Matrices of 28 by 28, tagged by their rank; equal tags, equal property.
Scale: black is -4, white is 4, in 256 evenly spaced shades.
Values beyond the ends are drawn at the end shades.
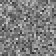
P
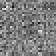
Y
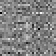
Y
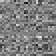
Y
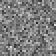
P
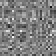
Y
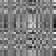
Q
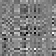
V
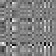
Q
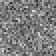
P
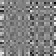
Q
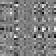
V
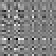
Q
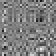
V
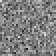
P
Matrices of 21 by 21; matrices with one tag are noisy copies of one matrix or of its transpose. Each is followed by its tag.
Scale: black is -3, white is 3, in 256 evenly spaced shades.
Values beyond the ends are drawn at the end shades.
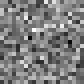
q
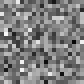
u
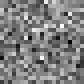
q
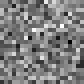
q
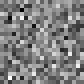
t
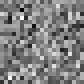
t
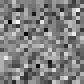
t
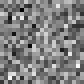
t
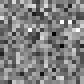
u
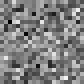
t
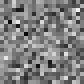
t
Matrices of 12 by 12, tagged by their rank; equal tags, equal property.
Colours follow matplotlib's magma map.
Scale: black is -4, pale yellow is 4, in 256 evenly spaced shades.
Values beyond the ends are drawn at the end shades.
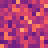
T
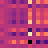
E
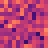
T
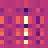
E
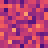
T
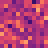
T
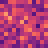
T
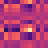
E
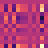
E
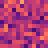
T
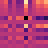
E
